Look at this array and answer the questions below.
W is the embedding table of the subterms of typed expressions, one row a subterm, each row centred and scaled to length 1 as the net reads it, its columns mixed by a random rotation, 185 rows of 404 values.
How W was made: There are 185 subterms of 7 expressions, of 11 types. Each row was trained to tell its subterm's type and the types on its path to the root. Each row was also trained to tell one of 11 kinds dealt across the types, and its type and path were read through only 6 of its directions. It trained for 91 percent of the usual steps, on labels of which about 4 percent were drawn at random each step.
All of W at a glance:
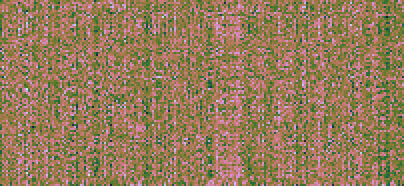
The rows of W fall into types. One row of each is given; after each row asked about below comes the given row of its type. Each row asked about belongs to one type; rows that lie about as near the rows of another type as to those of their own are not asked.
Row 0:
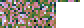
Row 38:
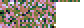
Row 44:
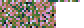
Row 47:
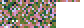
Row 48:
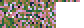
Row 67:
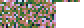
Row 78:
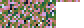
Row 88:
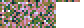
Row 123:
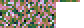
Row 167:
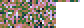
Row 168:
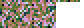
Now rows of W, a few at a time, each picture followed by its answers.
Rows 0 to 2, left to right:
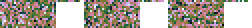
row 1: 167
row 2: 47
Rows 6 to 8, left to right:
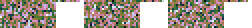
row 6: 48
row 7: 48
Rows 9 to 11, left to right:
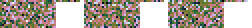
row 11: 44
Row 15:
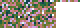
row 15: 78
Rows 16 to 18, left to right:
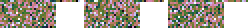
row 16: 167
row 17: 167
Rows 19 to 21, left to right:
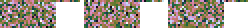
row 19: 123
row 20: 167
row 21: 0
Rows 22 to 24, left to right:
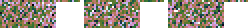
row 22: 123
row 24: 88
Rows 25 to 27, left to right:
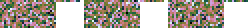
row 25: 168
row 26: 168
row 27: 168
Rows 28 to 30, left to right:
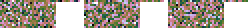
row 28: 123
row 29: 67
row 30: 88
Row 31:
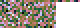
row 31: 123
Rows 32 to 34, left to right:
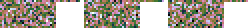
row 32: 168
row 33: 123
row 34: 67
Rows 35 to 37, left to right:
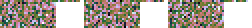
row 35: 44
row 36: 88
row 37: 44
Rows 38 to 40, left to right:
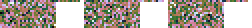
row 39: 47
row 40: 47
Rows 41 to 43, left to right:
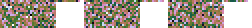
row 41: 167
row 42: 47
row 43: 123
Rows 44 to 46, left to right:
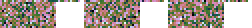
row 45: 78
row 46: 0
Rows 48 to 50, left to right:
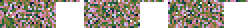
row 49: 67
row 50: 38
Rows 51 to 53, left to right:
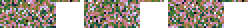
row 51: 47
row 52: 67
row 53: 123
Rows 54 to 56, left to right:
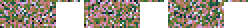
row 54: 47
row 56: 78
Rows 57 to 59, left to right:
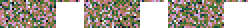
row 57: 88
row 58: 48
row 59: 67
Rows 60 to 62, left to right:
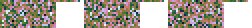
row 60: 88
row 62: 67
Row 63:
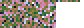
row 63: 167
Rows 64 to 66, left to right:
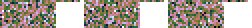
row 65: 67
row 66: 123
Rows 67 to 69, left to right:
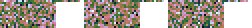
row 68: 48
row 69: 48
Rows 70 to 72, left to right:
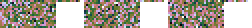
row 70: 88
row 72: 48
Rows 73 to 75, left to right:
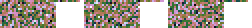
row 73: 44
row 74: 44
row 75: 168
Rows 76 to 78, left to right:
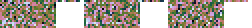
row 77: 0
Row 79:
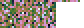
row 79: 88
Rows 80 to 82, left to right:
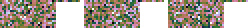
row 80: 168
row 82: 48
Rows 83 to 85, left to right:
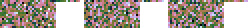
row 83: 167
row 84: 167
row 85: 44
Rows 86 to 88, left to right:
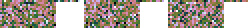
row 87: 48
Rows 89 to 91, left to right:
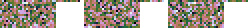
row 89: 88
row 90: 48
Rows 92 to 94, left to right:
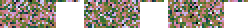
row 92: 48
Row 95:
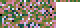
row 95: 78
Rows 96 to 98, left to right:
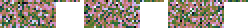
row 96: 44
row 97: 167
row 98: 168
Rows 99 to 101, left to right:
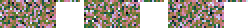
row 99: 47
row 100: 168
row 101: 167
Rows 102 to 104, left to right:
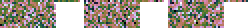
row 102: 167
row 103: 47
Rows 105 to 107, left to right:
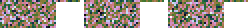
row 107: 88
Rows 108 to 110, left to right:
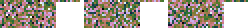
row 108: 48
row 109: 0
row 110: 67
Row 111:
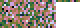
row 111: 123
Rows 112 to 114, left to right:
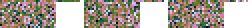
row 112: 168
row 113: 88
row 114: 48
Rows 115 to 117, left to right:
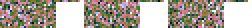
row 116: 123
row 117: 38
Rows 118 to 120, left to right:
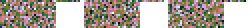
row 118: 168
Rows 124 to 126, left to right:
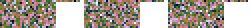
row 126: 0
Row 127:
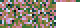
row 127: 0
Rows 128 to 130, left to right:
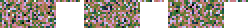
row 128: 168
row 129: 0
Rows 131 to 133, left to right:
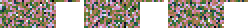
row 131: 38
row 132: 88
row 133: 123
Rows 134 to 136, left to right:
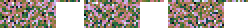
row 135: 67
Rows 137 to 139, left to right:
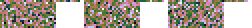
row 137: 168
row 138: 167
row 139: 44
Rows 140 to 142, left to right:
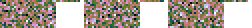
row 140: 78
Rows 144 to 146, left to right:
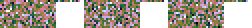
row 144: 48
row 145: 88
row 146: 123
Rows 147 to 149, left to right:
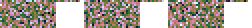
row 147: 38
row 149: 168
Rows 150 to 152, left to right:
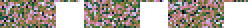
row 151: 48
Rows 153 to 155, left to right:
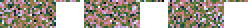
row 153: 0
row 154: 78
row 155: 44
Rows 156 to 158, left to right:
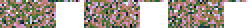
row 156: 167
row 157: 123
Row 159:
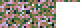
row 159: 88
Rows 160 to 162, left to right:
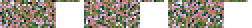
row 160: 44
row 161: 0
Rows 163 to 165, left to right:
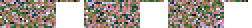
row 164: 88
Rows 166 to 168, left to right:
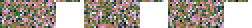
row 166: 0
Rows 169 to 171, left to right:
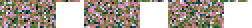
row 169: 88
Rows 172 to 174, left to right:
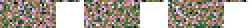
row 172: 38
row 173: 168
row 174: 123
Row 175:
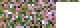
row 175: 48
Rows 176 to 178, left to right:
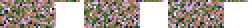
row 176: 67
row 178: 167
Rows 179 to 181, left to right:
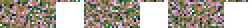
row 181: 47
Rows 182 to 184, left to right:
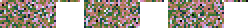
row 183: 0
